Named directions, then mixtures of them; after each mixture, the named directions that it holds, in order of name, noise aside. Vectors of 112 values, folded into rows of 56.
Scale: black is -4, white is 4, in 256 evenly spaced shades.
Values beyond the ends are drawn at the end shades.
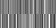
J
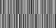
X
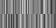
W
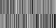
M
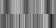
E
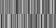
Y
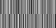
X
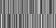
X, Y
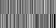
J, M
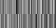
X, Y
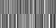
J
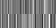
J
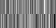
J, M, W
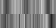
E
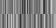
W
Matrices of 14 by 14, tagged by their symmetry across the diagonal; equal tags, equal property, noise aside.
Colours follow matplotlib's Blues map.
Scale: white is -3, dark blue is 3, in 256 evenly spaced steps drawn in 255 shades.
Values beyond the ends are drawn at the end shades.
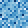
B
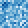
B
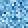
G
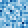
B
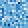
G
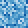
B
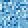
G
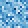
G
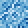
B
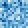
B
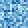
G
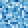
G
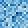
B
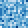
G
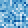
G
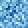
B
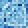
B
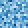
G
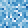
B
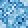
B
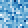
G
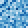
B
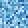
G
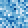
G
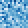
G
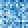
G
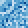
B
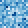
B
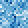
G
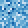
B
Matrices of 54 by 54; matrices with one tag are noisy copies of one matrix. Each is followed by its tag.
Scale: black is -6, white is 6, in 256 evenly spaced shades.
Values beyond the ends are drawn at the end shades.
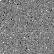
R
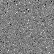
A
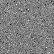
A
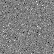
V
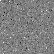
R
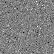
V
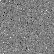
R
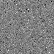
A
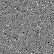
V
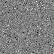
V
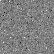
R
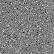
V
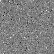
R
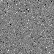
A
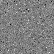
A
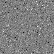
V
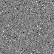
V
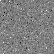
R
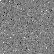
R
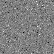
V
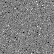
V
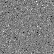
V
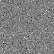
R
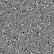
V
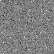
R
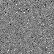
A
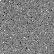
R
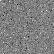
R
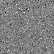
A
